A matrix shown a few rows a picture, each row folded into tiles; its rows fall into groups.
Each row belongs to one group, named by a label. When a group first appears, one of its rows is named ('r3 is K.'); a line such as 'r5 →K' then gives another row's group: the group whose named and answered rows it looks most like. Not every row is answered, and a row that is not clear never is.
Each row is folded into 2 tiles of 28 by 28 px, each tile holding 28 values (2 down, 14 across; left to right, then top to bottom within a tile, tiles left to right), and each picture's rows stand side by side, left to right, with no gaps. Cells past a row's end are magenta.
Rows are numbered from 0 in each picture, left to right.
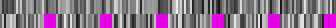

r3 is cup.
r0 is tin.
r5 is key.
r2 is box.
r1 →box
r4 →tin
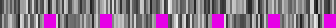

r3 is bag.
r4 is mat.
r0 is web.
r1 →mat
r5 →box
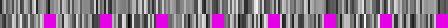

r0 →web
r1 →key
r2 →web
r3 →box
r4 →mat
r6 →web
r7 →box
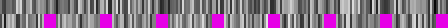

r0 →tin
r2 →cup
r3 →key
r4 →cup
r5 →box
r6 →cup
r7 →key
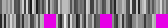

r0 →web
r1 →box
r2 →mat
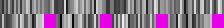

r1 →tin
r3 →web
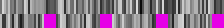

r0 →box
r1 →bag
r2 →key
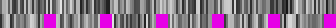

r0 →bag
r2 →mat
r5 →tin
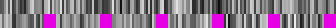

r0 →mat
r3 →cup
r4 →web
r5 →box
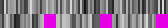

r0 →mat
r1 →key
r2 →key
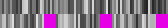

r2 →cup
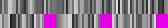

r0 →mat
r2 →cup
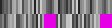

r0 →tin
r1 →tin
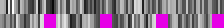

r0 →cup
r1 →key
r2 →web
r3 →bag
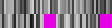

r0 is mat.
